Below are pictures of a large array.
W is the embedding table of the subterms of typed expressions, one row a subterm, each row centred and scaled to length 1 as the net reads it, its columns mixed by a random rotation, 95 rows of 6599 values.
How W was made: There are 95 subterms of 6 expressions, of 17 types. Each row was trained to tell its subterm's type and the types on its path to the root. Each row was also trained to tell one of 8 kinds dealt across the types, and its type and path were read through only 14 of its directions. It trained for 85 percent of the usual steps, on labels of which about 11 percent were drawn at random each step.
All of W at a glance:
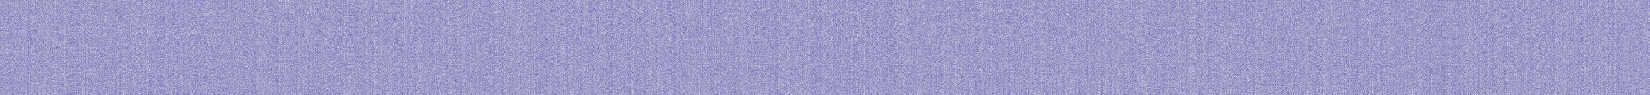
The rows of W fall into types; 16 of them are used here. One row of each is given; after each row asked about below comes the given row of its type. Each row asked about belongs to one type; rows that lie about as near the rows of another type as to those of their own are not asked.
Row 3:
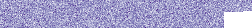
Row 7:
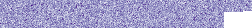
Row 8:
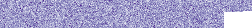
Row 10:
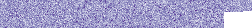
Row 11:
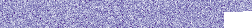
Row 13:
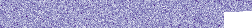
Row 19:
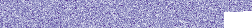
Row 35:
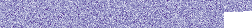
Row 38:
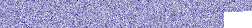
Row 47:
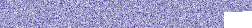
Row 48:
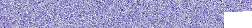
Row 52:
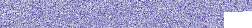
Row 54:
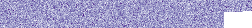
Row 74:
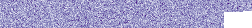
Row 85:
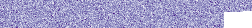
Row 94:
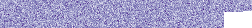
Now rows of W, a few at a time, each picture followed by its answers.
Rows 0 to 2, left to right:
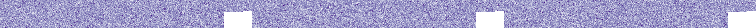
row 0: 47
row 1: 7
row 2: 52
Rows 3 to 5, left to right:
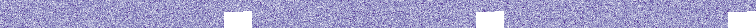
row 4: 52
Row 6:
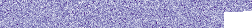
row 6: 74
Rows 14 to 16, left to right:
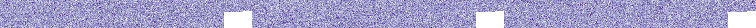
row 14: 85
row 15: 11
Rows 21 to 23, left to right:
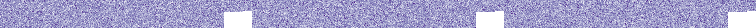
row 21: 48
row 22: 47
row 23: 7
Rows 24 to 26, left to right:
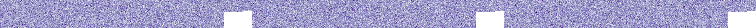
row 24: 85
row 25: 3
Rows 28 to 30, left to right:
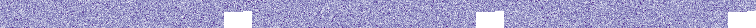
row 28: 54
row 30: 74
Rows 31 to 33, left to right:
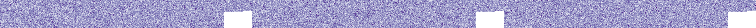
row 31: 35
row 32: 52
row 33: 10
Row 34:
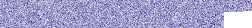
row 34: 13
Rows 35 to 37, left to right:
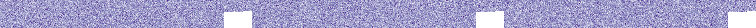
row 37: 47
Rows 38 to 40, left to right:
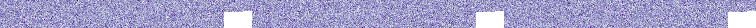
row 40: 38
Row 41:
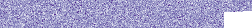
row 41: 8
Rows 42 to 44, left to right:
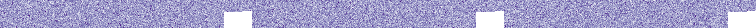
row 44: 52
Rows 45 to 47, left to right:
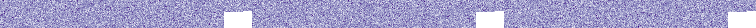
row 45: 3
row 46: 10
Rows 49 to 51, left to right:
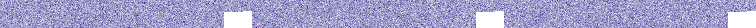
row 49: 10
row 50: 3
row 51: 11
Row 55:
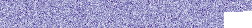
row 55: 38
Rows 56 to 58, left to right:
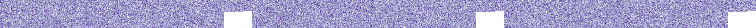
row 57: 48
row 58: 74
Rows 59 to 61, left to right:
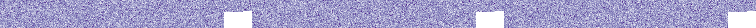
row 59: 47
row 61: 48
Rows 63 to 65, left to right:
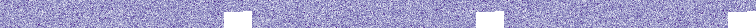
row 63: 13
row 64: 11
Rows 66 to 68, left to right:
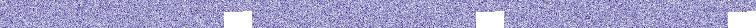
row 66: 38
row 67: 3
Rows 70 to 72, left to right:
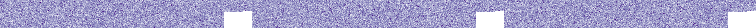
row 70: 52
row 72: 48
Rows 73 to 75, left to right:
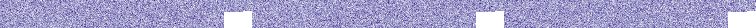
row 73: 74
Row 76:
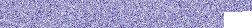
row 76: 10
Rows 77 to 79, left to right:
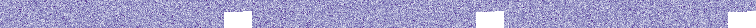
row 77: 94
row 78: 48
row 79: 47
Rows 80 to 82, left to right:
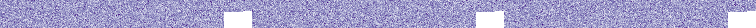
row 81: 10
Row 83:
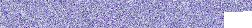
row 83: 54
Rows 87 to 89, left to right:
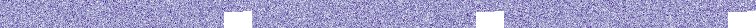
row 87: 74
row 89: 38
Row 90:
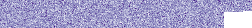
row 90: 7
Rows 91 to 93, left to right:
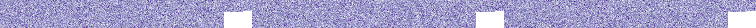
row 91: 38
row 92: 85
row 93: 3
